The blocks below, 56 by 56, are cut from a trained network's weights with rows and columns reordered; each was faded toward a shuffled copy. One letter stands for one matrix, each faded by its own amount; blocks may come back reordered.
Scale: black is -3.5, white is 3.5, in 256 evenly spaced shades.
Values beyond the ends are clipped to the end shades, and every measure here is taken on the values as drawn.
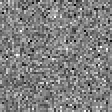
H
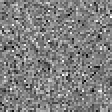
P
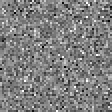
P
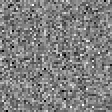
H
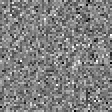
H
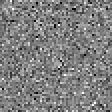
P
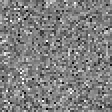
P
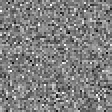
P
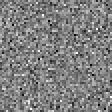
H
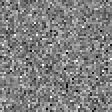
H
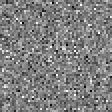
P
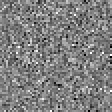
H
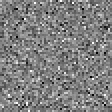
P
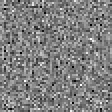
H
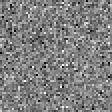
H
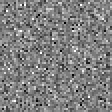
P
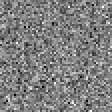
H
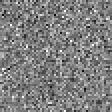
H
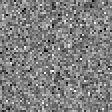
H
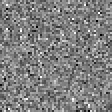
H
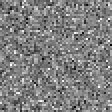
P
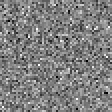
H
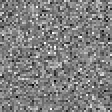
P
